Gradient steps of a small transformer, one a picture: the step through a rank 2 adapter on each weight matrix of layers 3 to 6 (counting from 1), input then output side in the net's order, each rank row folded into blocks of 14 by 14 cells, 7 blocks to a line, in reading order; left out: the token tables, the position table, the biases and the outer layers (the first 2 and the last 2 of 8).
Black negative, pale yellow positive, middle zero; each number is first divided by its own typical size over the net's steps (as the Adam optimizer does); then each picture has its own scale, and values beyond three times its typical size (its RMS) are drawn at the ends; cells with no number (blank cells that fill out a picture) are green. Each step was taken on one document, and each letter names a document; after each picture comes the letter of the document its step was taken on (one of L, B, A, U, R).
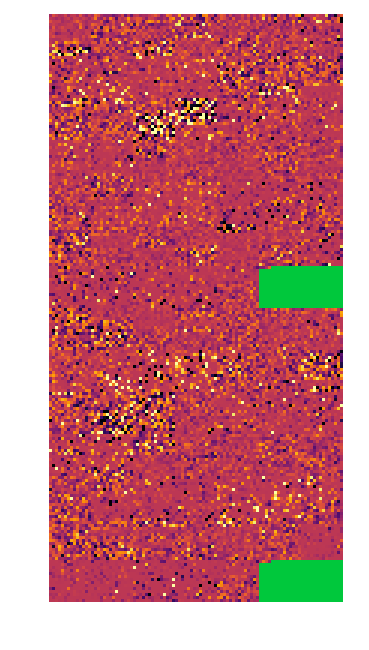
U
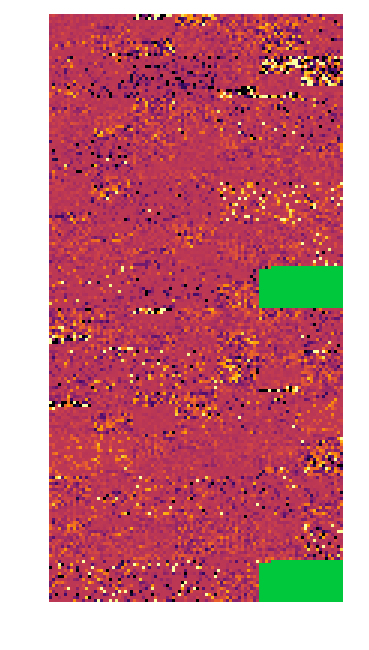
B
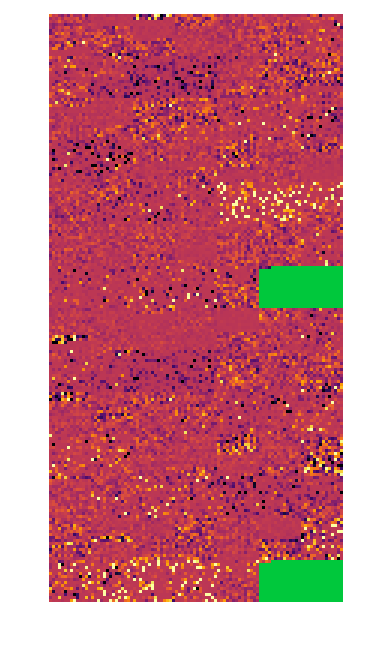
B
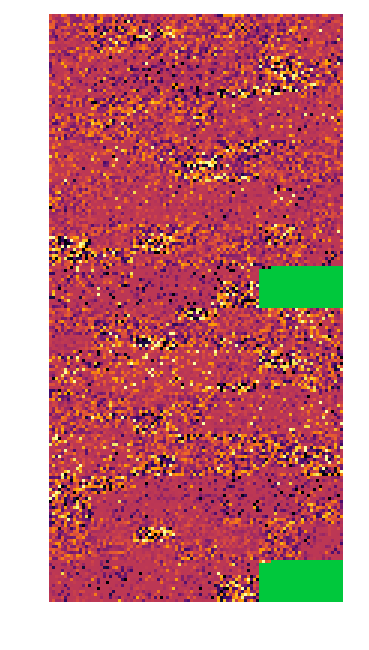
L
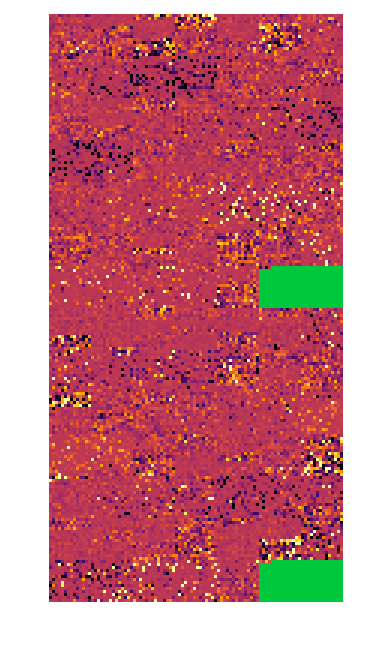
B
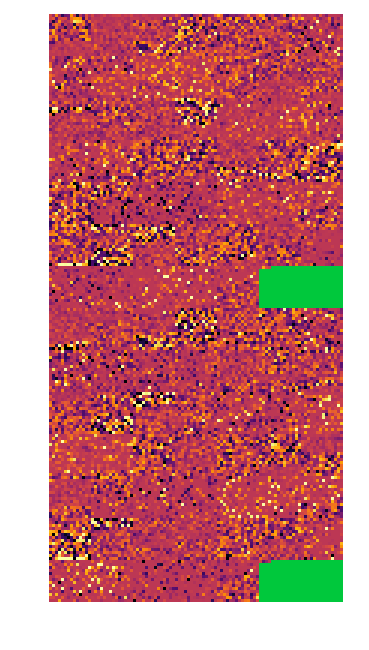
L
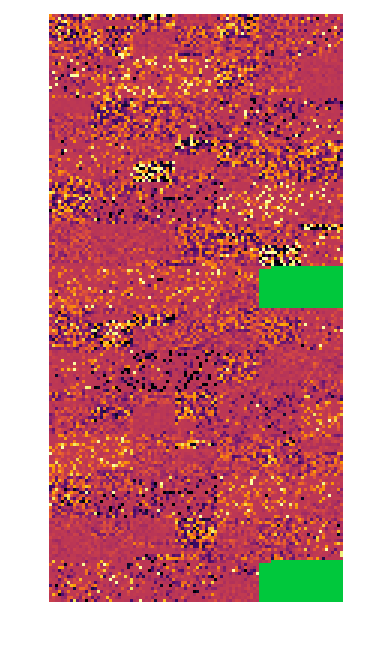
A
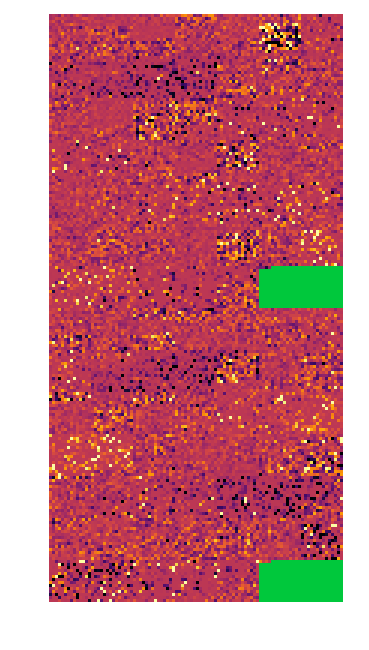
B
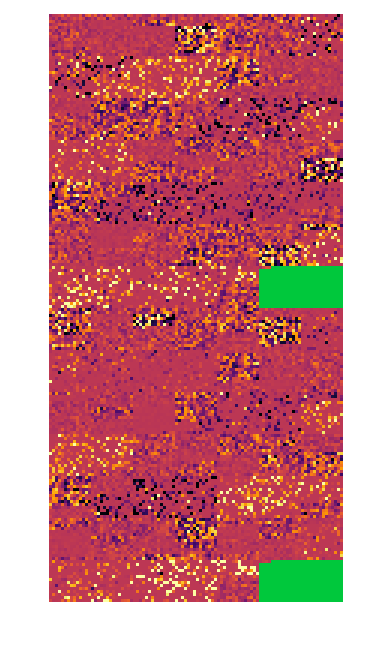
A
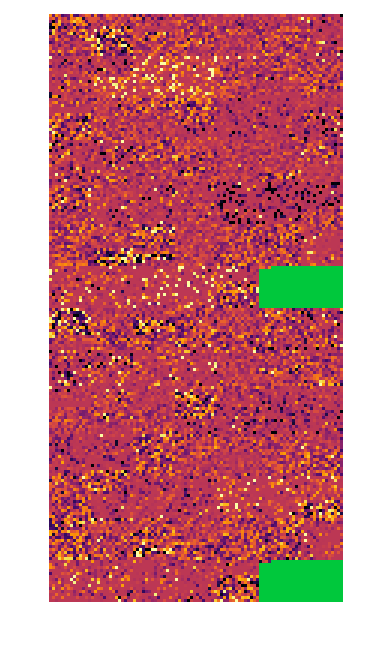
L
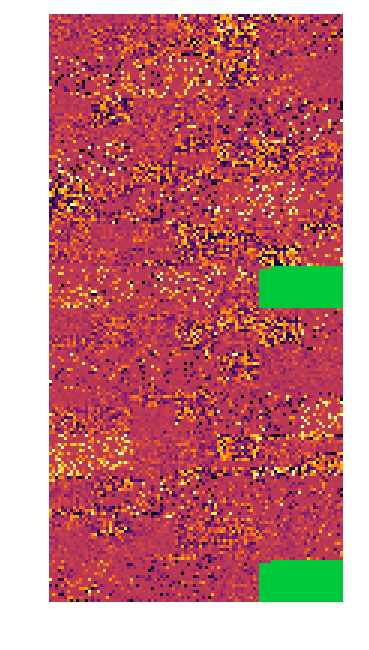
A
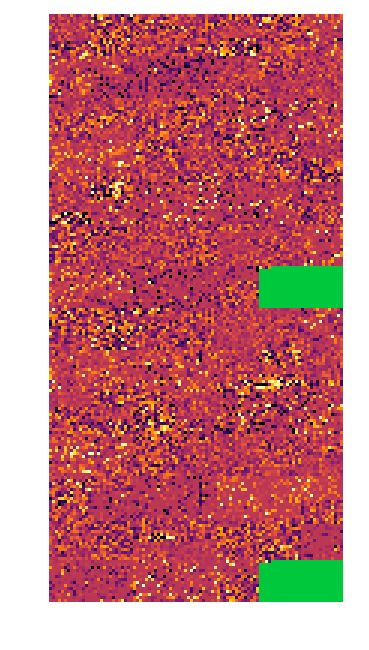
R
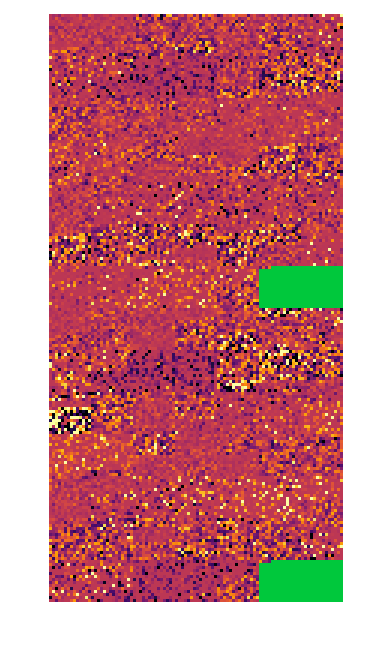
L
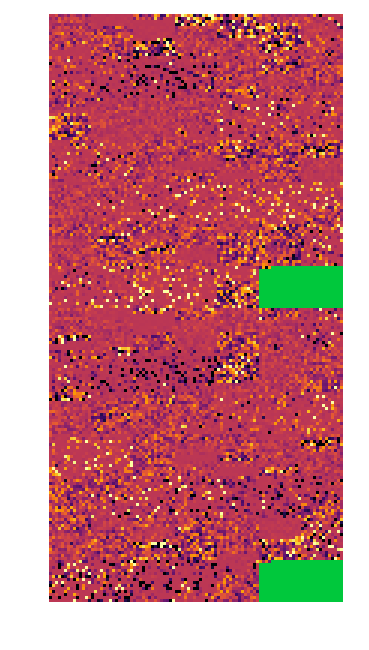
B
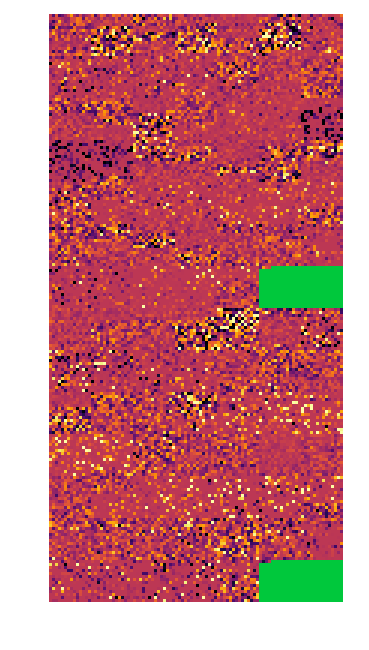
L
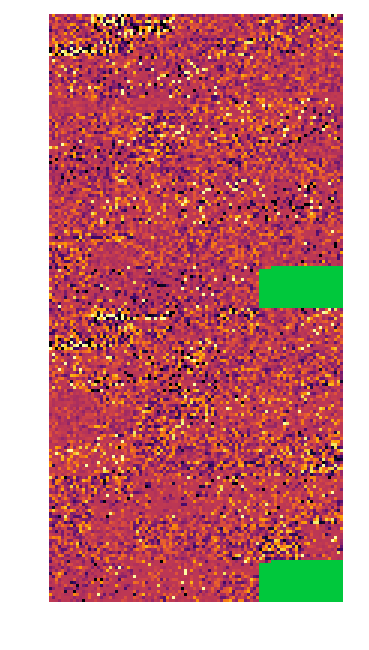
R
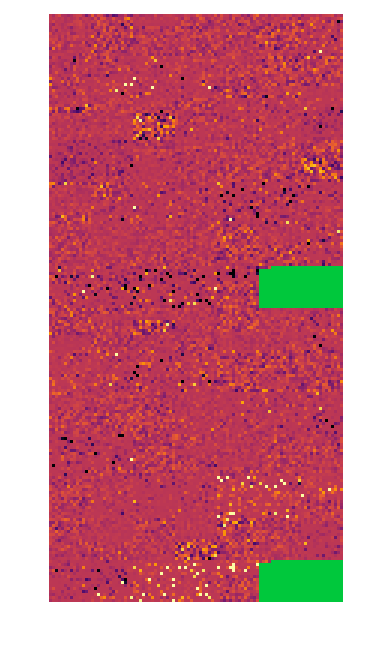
U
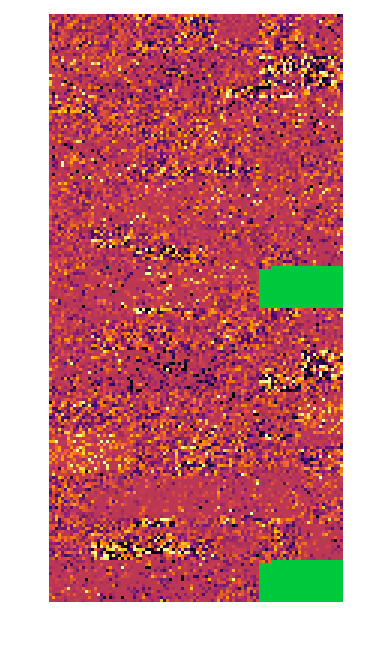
R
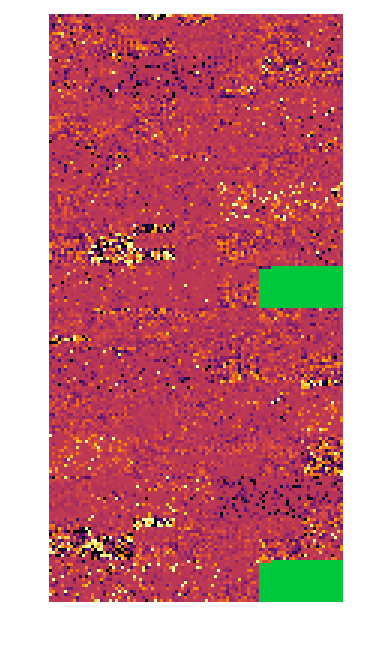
B
